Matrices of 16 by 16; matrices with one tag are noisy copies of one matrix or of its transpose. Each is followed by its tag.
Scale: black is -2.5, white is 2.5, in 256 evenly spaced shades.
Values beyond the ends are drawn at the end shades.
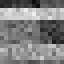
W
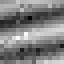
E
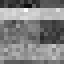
W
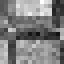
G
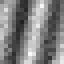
E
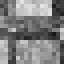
G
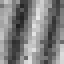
E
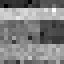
W
